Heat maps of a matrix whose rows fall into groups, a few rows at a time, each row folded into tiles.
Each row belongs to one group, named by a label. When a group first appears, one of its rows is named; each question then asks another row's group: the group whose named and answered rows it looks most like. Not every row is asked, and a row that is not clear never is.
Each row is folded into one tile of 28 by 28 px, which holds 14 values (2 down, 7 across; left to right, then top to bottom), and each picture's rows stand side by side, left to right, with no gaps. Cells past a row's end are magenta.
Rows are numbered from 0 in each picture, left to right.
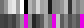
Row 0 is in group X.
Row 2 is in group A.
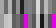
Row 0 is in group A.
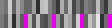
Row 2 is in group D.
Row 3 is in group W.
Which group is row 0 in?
A
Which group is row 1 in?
D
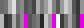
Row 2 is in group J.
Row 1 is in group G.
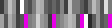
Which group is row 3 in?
J
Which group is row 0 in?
J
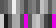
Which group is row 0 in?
J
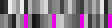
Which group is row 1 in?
X
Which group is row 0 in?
G
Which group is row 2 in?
W
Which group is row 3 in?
A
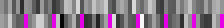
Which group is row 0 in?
A
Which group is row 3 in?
X
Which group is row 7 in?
G
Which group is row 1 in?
W
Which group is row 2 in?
J
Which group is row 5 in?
J
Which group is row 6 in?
G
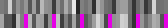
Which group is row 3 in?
W
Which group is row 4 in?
W
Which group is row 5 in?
W
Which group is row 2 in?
A
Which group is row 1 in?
D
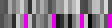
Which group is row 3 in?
J
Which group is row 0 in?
G
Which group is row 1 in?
D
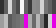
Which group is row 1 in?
D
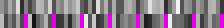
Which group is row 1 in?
J
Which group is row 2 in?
X
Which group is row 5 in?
X
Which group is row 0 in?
A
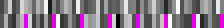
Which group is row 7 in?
J
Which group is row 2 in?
J
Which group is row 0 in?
G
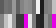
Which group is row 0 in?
W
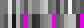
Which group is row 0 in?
A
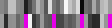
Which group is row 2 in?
X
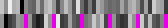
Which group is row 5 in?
D
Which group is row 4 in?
G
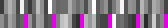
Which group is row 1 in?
J
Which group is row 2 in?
W
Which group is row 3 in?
A
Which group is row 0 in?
J
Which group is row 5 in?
D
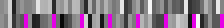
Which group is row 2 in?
X
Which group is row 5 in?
A
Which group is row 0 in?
A
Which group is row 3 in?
D
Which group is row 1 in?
X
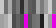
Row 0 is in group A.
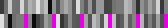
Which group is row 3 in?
D
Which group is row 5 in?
A
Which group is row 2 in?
J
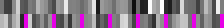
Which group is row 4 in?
W
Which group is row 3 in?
A
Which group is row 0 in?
W
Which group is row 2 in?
X
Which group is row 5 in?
G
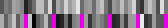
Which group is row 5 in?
J
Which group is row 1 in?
J
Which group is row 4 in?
X
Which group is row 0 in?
D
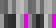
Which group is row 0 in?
G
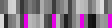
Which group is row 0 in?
J
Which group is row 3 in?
X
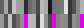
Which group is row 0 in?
D
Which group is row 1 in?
W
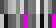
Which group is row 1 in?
A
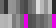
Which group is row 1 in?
X
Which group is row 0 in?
W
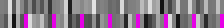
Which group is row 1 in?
W
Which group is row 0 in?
A
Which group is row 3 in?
X
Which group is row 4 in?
G
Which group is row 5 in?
X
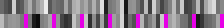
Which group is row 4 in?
A
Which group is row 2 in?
G
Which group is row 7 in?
X
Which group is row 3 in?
A
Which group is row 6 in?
W
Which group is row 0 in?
W
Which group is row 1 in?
X
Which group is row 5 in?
D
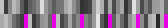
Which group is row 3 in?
W
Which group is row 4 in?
G
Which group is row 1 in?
J
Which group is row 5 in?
D
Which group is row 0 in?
W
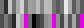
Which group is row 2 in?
J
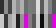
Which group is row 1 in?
A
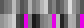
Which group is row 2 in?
J
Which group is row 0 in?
W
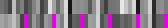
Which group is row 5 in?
A
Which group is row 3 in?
W
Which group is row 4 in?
X
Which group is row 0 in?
W
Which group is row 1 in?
G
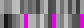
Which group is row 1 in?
W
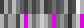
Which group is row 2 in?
G
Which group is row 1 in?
W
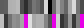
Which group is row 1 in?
W
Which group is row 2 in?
D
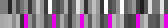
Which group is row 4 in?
A
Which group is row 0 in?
W
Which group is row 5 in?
G
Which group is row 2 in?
G
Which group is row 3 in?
J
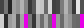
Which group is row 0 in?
D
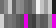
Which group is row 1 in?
X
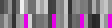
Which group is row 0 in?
G
